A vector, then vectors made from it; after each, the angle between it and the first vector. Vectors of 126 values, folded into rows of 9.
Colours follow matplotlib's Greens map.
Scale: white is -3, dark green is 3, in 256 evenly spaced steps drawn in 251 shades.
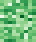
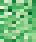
partly aligned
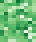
partly opposed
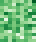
orthogonal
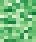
nearly parallel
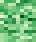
partly aligned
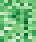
partly opposed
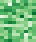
nearly parallel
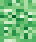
nearly opposite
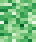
orthogonal
